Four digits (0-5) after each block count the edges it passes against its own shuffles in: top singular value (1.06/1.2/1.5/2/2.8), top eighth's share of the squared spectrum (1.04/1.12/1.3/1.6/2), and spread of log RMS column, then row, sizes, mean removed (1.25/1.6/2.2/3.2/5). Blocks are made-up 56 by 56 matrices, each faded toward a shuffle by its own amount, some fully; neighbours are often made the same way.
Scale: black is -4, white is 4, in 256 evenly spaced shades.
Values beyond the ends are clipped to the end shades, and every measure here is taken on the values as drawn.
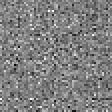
4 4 2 2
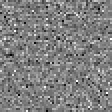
3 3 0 1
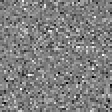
3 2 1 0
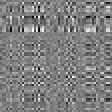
5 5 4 4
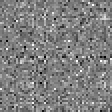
4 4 2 2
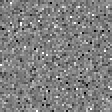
0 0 0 0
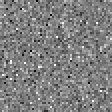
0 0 0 0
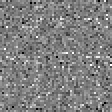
1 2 1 2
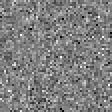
1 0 0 0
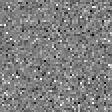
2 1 0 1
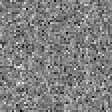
3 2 1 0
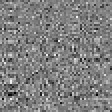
4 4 2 2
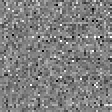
3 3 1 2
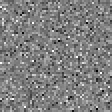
1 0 0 0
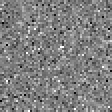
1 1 0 0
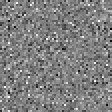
1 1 0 0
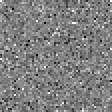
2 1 0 0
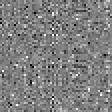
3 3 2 1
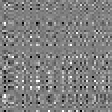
5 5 4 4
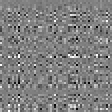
4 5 3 4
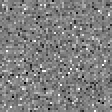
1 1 0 0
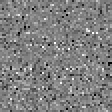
1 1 0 1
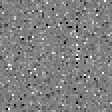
2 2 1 0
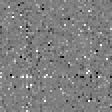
3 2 1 1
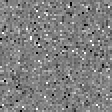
0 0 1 0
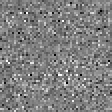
1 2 0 2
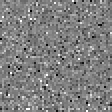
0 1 0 1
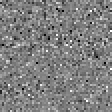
1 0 0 1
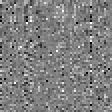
4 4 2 1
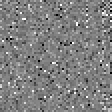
3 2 1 0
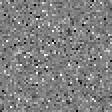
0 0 0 0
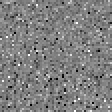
0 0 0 0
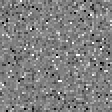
0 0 0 0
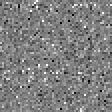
1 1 0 0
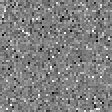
0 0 0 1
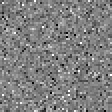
0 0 0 0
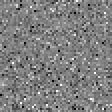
0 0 0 1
